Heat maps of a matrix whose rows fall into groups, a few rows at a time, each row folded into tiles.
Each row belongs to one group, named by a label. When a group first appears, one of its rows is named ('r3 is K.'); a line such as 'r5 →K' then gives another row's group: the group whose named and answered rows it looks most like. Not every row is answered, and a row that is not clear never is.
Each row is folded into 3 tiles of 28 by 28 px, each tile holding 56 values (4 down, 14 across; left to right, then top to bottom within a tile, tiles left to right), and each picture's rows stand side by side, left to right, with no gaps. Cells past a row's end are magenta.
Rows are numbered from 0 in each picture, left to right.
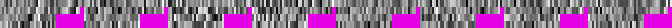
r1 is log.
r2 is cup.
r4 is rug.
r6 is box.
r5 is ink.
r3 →cup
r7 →rug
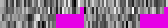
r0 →log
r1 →rug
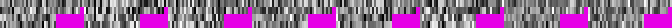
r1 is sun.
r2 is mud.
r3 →cup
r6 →rug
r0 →rug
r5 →sun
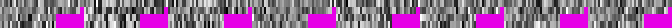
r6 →box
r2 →sun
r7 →box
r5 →box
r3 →ink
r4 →mud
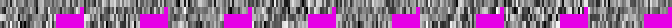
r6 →cup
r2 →ink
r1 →sun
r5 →box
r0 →box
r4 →sun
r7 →ink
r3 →box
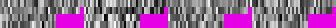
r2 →ink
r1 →sun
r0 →box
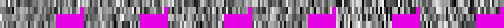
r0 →log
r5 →mud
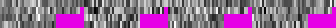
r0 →ink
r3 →rug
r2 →rug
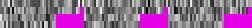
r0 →rug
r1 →ink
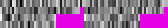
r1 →log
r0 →ink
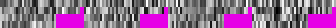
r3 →cup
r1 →mud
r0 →box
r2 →box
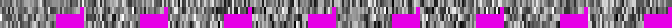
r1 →ink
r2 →sun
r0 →ink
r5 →cup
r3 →rug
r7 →mud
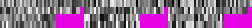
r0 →rug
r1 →sun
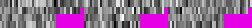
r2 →rug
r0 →sun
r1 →log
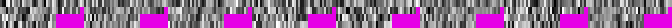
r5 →cup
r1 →cup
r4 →cup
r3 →mud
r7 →log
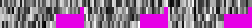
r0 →cup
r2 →mud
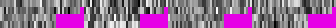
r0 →ink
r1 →mud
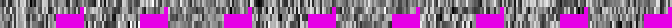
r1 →box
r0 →mud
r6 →sun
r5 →sun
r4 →ink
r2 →ink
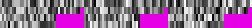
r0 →mud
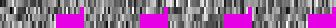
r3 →log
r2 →log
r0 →cup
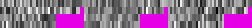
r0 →rug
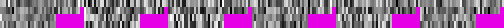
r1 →cup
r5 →ink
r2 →sun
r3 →log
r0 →log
